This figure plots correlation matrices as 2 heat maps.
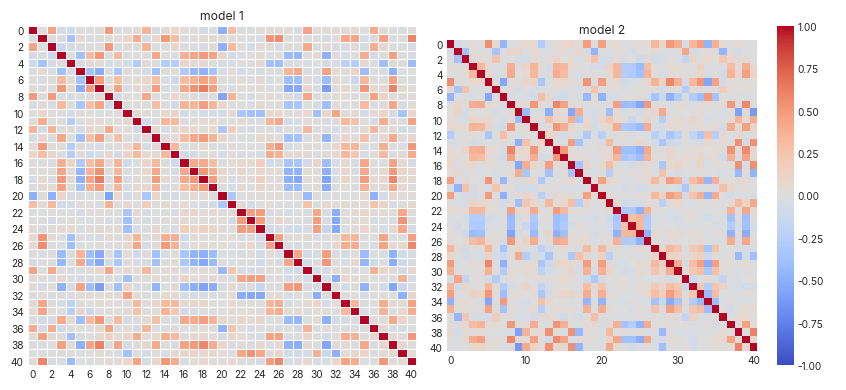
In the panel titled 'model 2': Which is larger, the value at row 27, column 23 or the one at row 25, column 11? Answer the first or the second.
the first
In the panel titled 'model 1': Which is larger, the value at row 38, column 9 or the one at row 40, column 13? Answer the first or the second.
the first
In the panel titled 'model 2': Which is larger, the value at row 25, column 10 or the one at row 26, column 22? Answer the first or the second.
the second
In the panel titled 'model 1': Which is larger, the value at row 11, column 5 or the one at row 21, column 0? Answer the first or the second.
the second
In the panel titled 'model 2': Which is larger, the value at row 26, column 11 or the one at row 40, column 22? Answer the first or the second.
the first
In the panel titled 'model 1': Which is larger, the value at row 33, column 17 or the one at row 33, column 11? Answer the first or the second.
the second
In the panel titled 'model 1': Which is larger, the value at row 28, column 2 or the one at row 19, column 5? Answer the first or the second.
the first
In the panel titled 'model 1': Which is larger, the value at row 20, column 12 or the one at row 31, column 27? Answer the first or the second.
the second
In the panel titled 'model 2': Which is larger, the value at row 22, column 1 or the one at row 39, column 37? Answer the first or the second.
the second
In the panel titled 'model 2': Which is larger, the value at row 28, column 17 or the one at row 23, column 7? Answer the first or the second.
the first
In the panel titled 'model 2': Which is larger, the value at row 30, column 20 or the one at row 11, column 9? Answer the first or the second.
the first
